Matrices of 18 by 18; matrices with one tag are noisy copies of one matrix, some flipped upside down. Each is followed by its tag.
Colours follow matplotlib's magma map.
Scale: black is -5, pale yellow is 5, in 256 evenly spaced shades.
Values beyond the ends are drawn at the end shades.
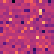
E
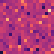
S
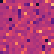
S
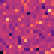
S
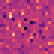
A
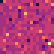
S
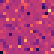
S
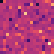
S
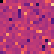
S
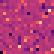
S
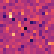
A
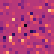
A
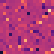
S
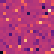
S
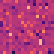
E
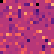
S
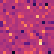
E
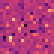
A
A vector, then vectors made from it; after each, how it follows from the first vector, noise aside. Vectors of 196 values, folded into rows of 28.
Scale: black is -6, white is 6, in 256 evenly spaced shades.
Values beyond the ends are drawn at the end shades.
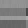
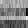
scaled up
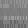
partly zeroed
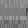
partly zeroed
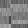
wrapped around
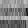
scaled up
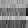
scaled up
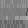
partly zeroed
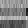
scaled up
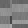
wrapped around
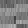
wrapped around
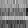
scaled up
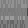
partly zeroed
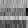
scaled up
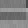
wrapped around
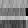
scaled up
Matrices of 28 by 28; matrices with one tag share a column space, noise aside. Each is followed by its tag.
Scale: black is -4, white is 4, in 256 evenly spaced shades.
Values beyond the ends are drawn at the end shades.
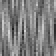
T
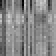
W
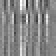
W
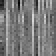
W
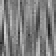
T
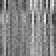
W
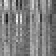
W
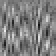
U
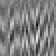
U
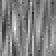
T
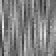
T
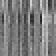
W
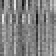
W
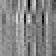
W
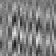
U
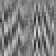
U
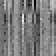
W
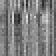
W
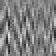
U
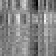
W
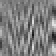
U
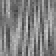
T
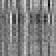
W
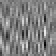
U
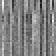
W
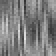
T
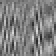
U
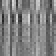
W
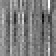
W
